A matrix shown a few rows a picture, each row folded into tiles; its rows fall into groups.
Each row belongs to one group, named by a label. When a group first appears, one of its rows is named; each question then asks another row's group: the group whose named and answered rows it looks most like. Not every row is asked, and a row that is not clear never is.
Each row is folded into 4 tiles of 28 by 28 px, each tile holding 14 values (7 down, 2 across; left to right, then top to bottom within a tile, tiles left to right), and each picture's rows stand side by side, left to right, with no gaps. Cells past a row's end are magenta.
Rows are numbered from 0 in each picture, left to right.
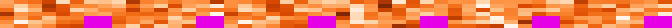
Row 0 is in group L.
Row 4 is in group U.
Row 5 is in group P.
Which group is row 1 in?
P
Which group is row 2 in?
L
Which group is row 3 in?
L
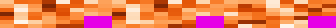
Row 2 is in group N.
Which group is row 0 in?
L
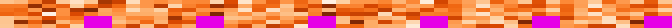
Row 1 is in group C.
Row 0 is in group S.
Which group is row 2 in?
C
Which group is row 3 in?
S
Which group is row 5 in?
U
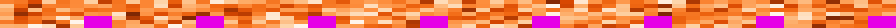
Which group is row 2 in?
S
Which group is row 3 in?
U
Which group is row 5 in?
C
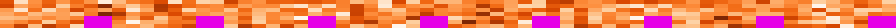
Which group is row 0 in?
C
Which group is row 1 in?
L
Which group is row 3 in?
N
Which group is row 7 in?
U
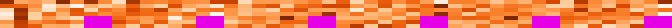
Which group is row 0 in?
N
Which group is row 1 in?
P
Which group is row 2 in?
C
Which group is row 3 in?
C
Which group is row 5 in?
P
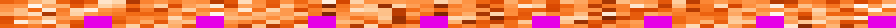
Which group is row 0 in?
U
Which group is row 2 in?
C
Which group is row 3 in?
C
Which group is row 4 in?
S
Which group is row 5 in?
S
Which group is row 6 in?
P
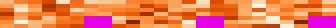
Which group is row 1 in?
S
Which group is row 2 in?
U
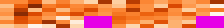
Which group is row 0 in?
S
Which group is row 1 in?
P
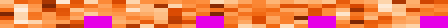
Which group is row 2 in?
N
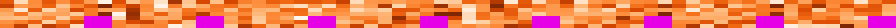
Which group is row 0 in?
C
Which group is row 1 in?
N
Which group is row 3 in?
C
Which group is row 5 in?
C
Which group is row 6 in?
C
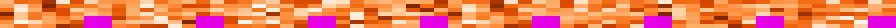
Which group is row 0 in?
L
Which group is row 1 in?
U
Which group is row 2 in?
U
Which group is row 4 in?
L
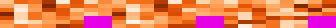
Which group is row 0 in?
L
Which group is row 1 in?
L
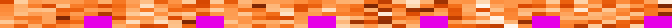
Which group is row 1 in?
U
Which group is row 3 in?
S
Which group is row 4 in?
U
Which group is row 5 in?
C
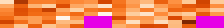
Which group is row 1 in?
U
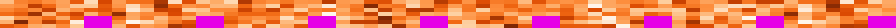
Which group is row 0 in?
S
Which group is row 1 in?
L
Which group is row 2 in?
P
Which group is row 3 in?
S
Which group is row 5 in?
U
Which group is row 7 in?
L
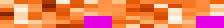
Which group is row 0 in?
L
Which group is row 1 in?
P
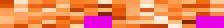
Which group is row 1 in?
U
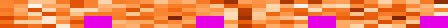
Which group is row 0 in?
U
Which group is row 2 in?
N
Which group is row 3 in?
P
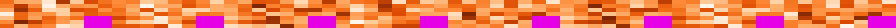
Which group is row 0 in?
N
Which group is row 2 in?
S
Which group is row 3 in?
L
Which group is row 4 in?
N
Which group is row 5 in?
S
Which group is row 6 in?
U
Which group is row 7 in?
N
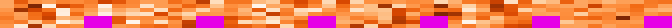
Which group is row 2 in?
U
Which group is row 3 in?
C
